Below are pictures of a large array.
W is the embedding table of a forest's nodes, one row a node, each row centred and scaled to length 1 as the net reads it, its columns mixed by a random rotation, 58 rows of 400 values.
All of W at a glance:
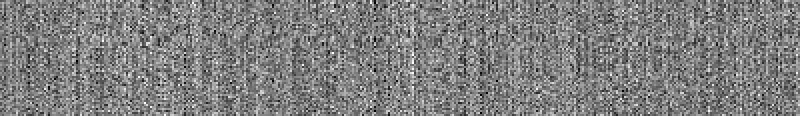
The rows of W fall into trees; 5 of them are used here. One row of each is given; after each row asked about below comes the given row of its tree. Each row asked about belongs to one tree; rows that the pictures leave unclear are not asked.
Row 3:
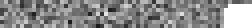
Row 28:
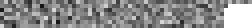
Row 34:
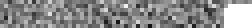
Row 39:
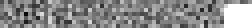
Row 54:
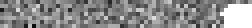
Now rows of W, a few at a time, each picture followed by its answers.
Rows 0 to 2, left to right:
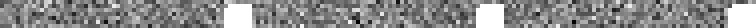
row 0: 34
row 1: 34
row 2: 3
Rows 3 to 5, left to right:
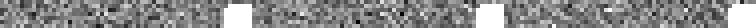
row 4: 34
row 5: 34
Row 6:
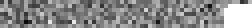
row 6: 39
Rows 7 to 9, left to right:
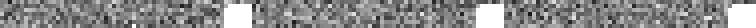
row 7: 34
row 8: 54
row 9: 39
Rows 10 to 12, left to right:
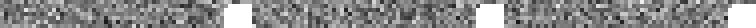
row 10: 34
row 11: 28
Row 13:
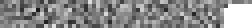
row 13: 3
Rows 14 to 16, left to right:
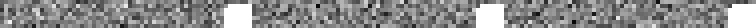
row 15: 3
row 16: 3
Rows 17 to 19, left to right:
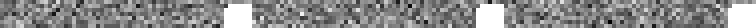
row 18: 34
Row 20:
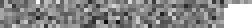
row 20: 34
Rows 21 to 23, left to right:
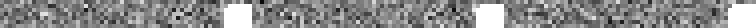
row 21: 39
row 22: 39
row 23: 34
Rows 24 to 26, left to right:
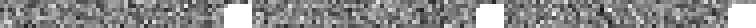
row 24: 54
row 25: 54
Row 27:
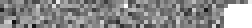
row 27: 54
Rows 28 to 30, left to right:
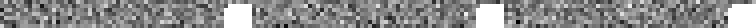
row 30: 54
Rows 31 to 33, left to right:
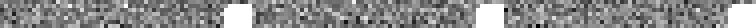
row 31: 54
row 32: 34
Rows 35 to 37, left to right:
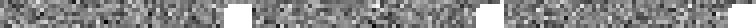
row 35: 34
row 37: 54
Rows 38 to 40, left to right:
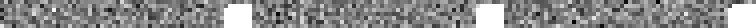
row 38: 28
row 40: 3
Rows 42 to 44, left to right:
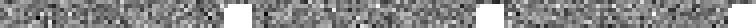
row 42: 39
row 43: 54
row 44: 54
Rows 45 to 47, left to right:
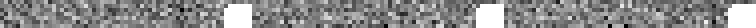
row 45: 28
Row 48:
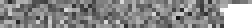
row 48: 39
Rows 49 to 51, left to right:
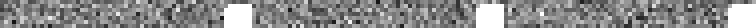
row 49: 54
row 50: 34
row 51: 54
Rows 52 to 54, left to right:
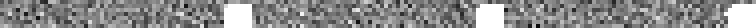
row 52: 39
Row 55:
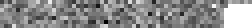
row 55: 34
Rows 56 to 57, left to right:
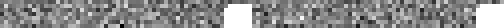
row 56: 54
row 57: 54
